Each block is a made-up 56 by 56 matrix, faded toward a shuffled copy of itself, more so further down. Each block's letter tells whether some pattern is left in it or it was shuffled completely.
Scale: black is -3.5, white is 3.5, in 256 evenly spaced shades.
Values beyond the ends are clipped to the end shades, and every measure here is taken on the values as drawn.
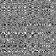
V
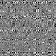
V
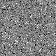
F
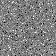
F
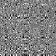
V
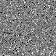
F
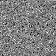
F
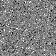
F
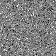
F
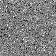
F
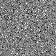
F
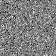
F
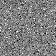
F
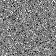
F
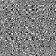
V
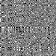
V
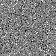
F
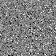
F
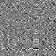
V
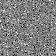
F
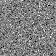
F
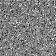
F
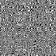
V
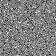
F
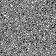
F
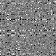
V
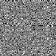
V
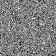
F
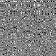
V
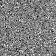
F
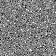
F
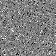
F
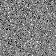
F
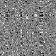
V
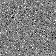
F
